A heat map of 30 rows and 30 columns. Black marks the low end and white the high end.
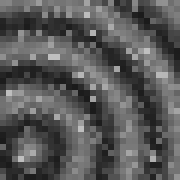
Rings: centred on the bottom left. Ninth with the lowest average: bottom left. Odd rows or columns: none. Slope: none. Seam: none. Mirror symmetry: none.
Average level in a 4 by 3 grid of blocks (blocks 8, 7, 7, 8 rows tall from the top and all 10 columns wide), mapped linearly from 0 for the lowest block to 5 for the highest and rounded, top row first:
3 5 3 | 2 5 4 | 5 3 4 | 0 3 5
